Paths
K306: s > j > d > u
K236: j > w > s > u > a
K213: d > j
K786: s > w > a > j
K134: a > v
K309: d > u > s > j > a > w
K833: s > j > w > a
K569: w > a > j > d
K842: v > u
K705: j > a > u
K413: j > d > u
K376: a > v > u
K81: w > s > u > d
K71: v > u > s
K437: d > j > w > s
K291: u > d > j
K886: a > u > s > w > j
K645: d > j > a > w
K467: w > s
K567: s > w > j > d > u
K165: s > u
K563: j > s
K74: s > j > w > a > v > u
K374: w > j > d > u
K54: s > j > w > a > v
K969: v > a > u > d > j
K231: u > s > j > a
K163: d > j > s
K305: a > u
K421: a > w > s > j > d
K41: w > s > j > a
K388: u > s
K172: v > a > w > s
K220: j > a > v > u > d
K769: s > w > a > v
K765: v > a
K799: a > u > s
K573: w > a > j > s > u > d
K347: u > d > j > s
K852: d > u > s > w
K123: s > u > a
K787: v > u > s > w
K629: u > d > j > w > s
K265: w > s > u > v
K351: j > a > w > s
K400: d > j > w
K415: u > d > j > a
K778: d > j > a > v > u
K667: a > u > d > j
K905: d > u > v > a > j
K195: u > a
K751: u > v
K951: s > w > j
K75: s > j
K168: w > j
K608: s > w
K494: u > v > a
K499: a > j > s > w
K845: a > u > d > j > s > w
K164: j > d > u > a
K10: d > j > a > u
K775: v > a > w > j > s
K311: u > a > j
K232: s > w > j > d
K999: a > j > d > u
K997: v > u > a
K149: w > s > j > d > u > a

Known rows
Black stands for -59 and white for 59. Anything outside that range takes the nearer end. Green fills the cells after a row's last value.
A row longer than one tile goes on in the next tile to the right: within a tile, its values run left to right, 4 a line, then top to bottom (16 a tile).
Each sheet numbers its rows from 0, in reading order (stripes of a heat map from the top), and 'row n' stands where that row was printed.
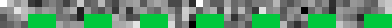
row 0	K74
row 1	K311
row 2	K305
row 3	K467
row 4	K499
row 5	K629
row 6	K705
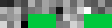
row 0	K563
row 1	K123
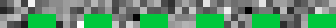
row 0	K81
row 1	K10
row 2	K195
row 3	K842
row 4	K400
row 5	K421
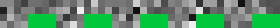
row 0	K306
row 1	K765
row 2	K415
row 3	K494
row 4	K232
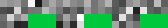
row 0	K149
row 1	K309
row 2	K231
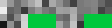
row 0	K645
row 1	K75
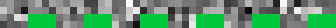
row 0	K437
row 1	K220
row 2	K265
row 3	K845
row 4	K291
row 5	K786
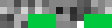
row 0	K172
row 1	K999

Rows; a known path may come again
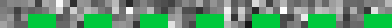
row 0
K164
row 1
K833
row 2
K951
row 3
K413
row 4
K168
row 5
K775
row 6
K499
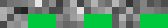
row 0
K213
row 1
K787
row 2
K567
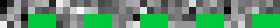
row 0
K388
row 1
K769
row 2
K494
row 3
K311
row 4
K165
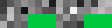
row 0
K347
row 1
K236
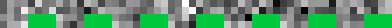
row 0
K997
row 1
K374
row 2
K705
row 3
K265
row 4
K751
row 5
K291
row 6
K220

